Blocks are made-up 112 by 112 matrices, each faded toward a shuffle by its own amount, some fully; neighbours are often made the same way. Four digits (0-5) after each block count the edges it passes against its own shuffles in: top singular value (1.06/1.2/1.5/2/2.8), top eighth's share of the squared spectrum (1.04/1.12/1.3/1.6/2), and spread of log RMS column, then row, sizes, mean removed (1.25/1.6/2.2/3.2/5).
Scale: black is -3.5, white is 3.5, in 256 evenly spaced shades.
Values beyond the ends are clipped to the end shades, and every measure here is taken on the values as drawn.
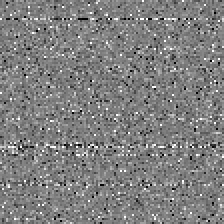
2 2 0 2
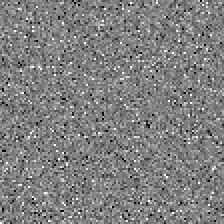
3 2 0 1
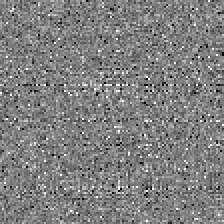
4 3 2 2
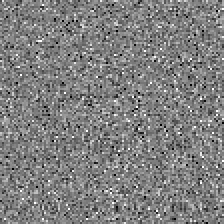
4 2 1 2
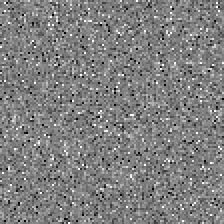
0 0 0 0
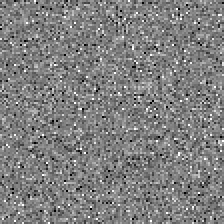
3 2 0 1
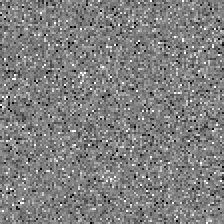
2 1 0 0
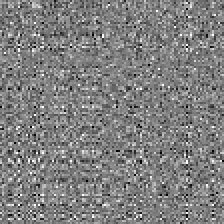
5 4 3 3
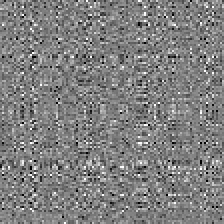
5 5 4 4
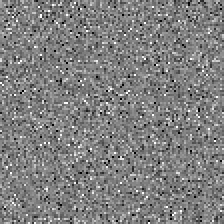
3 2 0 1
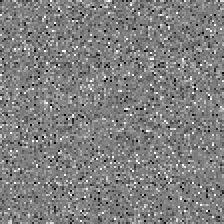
3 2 0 1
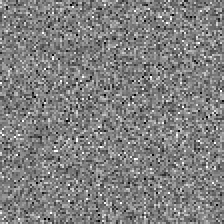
0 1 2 0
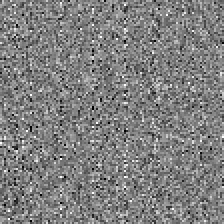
1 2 3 0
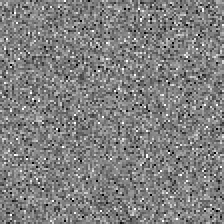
0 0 0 0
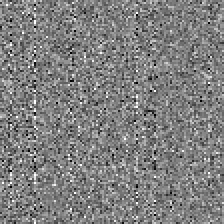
2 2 3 0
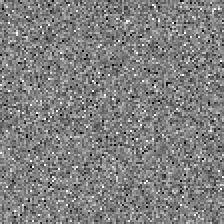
0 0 0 0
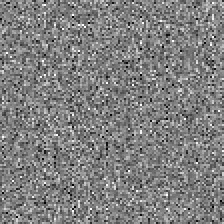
1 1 3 0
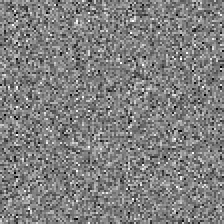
1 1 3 0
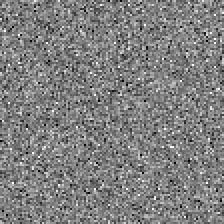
0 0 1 0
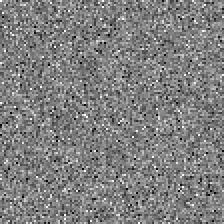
0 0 0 0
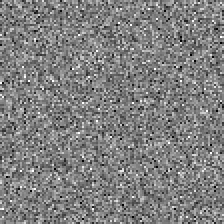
0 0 1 0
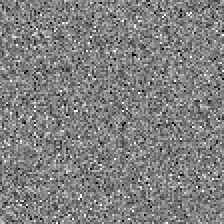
0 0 1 0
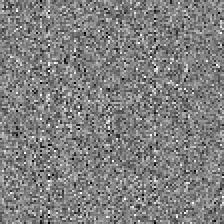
1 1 3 0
